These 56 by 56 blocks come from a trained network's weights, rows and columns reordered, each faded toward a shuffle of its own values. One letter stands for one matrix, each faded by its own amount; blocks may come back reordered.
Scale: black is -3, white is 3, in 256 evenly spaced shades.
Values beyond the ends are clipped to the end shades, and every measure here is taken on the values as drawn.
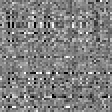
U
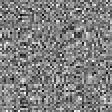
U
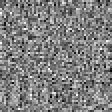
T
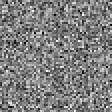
T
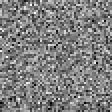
T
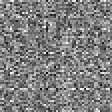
U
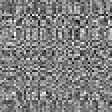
U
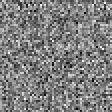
T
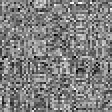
U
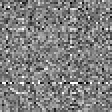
U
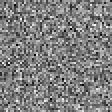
T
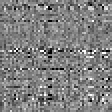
U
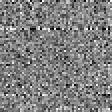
U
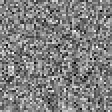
T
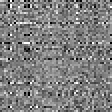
U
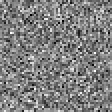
T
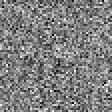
T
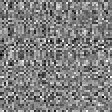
U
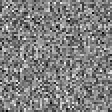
T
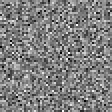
T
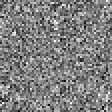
T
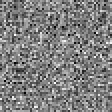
T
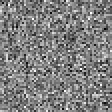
T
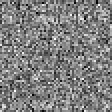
T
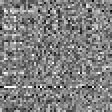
U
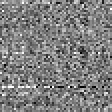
U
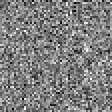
T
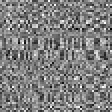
U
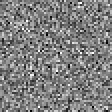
T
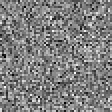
T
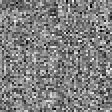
T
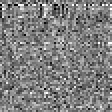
U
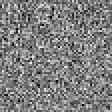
T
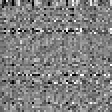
U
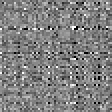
U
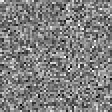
T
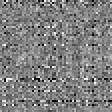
U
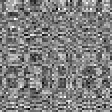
U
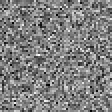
T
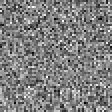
T
